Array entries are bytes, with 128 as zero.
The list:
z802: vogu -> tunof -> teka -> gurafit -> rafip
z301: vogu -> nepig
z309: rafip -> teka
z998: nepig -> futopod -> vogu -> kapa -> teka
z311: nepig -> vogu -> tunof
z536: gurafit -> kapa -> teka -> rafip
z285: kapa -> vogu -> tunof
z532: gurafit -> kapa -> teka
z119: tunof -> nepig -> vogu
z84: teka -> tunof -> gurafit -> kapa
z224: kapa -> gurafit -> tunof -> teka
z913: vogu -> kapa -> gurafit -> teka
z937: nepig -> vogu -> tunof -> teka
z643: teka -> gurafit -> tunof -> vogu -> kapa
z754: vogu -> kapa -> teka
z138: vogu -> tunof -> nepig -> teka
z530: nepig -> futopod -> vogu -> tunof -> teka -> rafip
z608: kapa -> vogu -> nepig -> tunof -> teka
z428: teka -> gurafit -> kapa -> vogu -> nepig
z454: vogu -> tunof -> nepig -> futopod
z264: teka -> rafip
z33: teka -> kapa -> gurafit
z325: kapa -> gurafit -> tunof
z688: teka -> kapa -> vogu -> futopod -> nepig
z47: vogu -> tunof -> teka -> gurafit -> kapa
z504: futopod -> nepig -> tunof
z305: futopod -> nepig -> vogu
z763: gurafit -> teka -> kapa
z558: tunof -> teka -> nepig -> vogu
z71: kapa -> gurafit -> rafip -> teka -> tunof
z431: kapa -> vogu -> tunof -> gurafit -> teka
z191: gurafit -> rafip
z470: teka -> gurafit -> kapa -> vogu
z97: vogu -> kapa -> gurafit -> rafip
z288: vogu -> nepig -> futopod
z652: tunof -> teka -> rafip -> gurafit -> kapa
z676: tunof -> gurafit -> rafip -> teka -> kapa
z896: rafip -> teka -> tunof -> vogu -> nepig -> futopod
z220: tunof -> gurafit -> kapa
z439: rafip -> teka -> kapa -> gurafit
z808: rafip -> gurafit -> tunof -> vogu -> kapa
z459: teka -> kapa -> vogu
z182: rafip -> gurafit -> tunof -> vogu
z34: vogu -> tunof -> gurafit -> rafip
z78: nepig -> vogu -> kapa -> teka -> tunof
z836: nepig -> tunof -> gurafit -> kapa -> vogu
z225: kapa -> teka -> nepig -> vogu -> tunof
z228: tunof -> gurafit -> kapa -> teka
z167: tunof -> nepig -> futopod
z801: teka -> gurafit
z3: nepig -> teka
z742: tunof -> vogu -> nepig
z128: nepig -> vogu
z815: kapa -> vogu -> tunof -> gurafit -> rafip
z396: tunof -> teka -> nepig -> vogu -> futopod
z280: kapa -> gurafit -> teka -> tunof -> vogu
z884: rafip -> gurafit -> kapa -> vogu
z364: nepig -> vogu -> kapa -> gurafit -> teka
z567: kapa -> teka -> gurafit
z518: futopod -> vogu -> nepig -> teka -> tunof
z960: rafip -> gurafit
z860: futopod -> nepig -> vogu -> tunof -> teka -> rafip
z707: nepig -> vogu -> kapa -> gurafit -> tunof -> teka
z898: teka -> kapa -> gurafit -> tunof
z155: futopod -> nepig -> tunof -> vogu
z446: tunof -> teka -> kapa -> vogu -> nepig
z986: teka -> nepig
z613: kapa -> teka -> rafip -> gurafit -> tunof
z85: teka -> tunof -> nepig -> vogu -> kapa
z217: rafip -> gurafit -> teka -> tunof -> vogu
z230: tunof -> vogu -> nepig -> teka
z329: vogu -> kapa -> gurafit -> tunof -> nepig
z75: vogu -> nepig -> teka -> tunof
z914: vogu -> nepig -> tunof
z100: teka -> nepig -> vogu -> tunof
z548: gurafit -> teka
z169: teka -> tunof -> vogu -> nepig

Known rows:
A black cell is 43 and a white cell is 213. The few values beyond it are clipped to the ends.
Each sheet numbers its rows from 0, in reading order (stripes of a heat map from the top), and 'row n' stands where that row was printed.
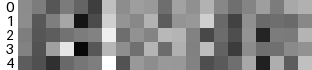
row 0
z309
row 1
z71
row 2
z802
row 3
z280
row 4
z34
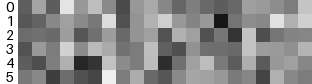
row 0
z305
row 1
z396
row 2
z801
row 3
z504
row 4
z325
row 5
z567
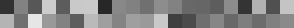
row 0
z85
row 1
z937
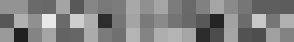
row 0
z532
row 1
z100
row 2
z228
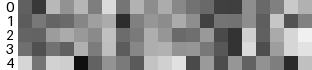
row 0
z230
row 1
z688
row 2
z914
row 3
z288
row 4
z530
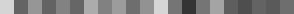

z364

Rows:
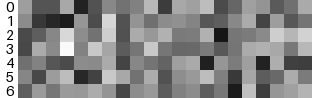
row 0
z884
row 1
z97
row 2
z558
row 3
z155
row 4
z33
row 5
z224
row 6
z986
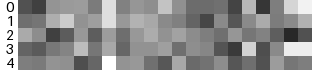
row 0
z138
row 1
z518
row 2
z536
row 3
z301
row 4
z431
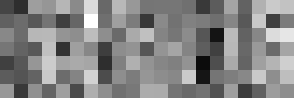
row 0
z742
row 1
z815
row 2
z75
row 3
z428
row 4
z119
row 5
z446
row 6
z754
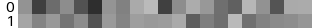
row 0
z960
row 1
z3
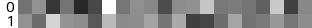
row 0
z613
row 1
z311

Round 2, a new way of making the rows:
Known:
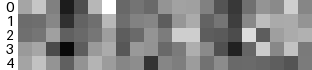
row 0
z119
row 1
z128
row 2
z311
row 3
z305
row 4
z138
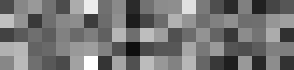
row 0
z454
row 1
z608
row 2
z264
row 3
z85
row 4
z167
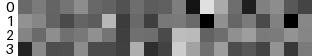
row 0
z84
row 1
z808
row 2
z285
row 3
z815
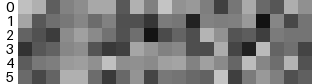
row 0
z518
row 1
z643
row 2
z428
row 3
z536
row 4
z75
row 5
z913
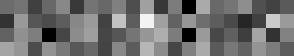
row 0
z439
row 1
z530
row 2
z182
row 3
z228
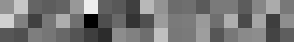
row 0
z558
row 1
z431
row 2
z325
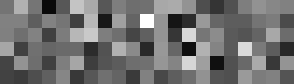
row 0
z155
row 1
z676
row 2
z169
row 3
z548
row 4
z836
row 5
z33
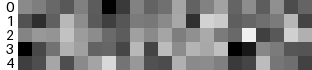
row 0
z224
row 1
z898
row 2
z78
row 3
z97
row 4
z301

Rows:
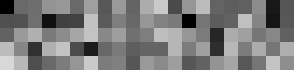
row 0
z802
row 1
z960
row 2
z914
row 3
z364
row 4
z230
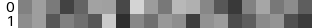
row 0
z504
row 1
z220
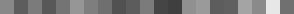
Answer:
z459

